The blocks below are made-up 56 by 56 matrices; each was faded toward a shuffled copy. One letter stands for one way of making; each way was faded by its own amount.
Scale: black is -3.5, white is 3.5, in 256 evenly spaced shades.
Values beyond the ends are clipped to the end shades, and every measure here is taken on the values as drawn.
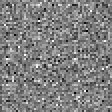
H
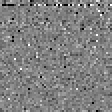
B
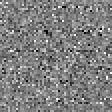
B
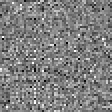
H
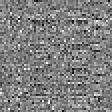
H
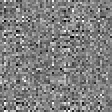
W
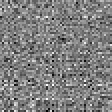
W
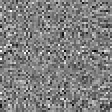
W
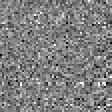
H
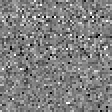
B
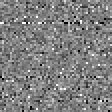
B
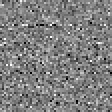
B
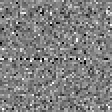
B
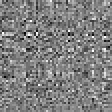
W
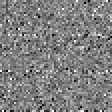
B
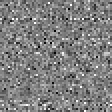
B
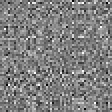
W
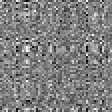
W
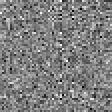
H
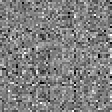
H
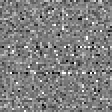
B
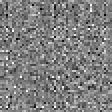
H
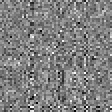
W
